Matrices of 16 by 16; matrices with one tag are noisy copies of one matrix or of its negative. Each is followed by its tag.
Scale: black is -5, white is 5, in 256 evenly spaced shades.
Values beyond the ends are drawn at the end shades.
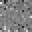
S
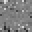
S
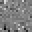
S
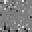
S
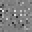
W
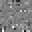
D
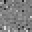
S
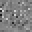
W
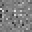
W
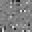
D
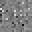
W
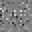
W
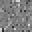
D
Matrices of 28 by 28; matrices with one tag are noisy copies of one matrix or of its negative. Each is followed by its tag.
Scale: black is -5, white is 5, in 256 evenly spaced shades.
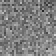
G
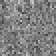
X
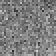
G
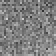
G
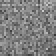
G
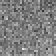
G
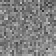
G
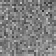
G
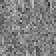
X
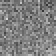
G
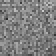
G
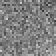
G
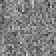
X
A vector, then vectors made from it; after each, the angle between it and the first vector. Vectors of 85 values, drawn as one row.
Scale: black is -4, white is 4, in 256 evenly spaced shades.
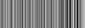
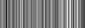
nearly opposite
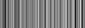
orthogonal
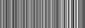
nearly opposite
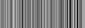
nearly parallel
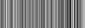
nearly parallel
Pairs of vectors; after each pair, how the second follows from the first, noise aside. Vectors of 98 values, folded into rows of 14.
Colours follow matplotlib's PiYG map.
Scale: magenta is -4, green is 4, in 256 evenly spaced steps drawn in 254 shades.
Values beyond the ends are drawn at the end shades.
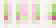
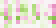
negated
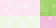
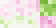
copied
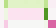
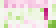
negated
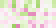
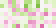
copied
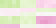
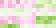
negated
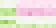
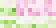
copied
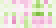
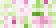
copied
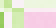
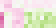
negated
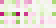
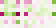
copied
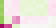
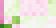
negated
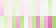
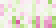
copied
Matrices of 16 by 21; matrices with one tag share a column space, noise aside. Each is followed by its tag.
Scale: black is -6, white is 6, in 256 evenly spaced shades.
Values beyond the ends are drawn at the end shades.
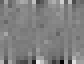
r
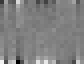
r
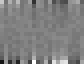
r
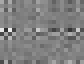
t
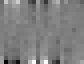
r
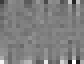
r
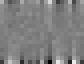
r
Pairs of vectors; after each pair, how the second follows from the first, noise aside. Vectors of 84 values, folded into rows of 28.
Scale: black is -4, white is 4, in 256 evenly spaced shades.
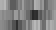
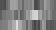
negated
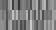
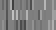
partly zeroed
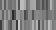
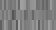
shrunk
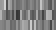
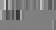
partly zeroed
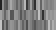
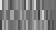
negated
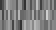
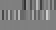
partly zeroed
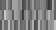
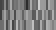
wrapped around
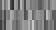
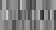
wrapped around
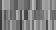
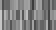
negated
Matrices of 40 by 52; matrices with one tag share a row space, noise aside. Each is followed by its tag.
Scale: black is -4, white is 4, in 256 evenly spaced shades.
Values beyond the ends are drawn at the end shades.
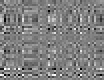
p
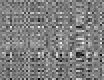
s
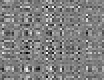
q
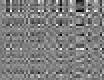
s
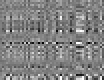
s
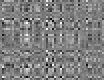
q
